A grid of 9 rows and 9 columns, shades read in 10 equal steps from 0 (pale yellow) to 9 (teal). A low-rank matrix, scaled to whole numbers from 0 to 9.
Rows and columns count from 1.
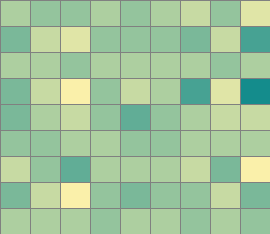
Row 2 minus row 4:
0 0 1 0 2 1 -2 1 -2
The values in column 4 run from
3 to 4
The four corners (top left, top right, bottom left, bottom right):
3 1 3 4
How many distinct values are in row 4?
8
